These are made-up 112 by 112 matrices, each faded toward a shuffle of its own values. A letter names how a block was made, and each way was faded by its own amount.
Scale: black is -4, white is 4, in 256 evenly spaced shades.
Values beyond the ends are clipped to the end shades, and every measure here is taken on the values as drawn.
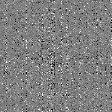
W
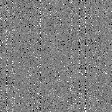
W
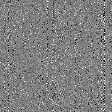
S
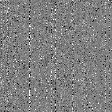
S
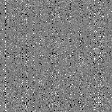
W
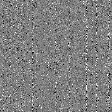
S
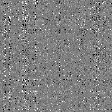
W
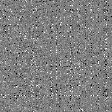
W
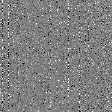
S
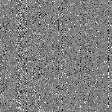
S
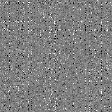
W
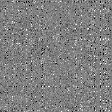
W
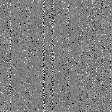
S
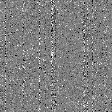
S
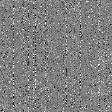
S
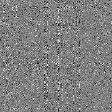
W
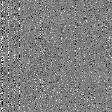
S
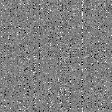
W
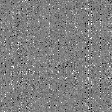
W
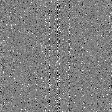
S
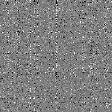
W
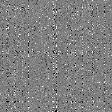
W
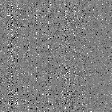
W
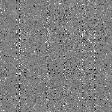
W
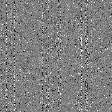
S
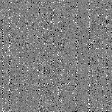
W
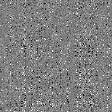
W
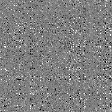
W
